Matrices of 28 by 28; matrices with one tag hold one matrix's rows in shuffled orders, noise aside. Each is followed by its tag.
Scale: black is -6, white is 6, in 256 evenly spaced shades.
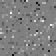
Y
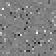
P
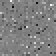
Y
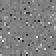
P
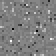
Y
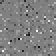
P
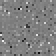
P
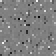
P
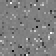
Y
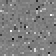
Y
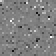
Y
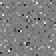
P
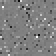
P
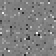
P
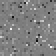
Y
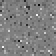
P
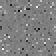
P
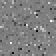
Y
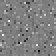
P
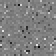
P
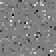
Y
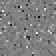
P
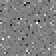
P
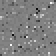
Y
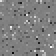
Y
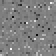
Y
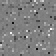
Y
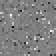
Y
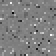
Y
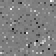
Y
